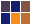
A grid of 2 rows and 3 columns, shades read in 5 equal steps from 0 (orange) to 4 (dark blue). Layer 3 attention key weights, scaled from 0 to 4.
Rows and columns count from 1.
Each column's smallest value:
3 0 1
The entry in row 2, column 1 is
4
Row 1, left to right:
3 4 2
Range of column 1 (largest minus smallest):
1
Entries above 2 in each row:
2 1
